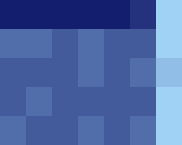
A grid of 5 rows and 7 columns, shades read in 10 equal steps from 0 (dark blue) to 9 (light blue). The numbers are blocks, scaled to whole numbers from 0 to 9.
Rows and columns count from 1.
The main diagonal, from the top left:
0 4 3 3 3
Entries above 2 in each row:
1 7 7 7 7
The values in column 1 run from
0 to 4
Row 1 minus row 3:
-3 -3 -3 -4 -3 -3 1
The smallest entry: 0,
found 5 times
